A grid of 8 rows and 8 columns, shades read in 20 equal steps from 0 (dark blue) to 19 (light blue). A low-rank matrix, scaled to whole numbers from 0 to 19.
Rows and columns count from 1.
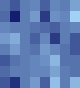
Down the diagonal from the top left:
9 0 10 7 13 16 10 16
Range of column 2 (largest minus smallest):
15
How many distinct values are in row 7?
5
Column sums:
71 65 80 84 72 91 79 90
